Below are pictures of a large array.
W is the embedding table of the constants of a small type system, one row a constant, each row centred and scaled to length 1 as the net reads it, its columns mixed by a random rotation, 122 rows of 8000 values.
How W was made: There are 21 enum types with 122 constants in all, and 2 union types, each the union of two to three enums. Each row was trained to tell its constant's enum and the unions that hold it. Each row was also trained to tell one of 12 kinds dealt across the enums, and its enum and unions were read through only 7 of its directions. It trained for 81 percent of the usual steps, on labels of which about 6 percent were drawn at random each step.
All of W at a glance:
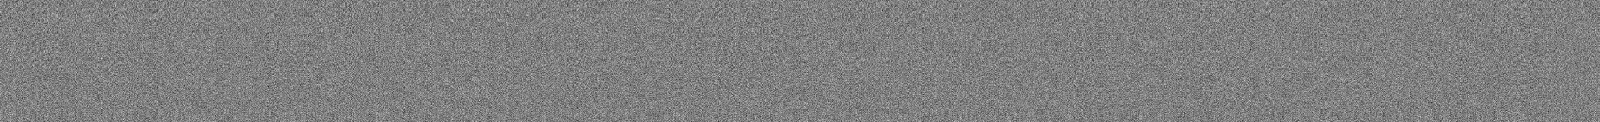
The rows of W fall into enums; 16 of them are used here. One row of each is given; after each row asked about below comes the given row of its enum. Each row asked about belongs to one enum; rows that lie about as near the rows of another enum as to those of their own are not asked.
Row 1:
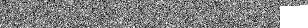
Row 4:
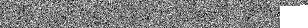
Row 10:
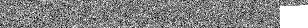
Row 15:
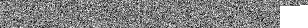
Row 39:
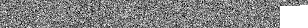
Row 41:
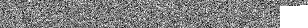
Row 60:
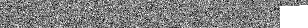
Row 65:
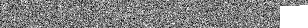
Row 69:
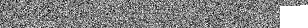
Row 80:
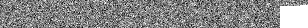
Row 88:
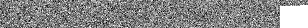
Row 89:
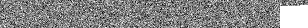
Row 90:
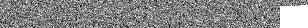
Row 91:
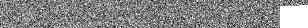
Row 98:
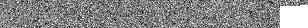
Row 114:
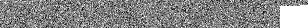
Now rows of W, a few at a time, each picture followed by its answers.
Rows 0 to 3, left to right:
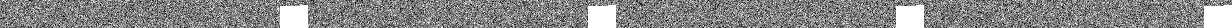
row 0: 10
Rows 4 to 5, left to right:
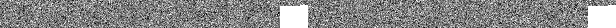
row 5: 60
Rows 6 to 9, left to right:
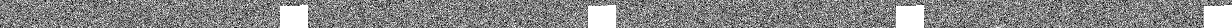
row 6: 60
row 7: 65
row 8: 98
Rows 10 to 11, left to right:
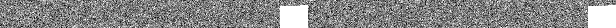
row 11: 69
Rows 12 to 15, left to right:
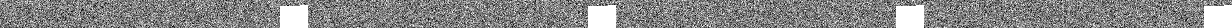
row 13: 41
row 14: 15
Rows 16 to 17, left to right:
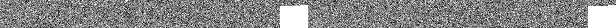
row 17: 98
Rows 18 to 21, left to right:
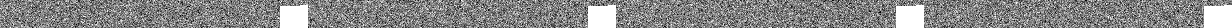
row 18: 39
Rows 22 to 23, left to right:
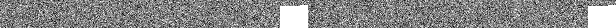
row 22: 90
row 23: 41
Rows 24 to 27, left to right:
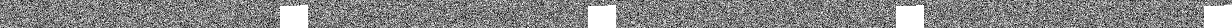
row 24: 80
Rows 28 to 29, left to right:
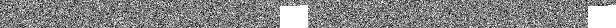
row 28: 69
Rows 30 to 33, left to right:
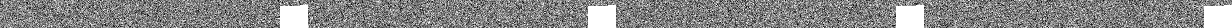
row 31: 1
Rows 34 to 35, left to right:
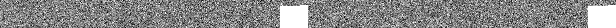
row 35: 10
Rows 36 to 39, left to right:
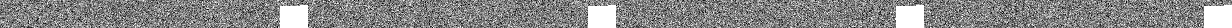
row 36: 10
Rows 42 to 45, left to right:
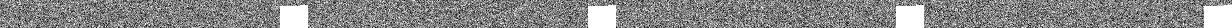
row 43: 98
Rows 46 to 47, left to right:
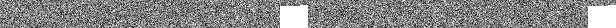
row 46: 15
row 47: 1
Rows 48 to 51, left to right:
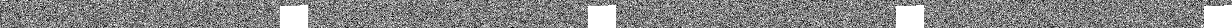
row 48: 69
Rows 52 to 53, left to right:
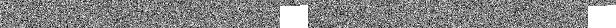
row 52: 15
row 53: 65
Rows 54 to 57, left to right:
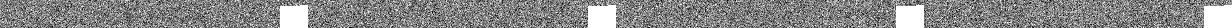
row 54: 88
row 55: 114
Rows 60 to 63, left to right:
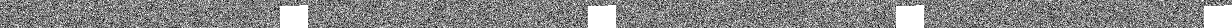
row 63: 88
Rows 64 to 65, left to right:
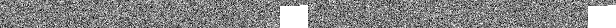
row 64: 60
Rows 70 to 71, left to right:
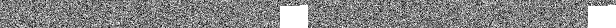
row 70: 39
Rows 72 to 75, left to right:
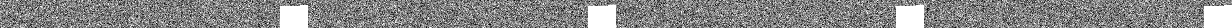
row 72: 15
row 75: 41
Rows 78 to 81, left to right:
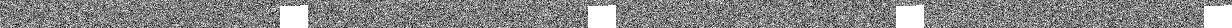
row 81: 98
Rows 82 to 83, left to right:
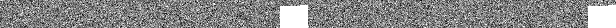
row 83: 1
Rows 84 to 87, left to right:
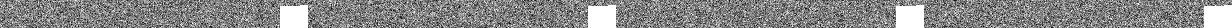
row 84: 15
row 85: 60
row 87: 88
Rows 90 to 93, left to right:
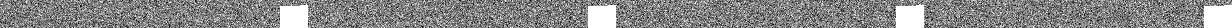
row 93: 88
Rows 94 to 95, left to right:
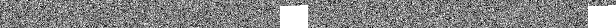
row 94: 69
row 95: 98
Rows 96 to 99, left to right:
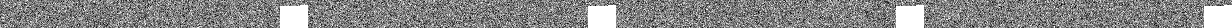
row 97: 10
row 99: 91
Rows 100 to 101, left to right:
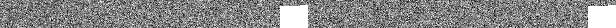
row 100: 90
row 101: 39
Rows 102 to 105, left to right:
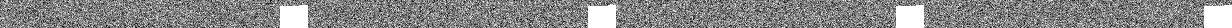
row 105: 80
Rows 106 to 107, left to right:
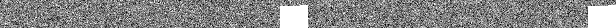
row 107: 1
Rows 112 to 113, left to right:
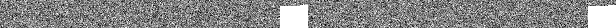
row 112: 69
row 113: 10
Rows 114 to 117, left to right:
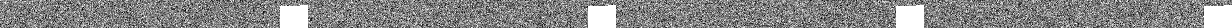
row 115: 91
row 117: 60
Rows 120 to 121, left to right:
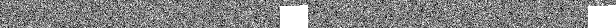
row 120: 1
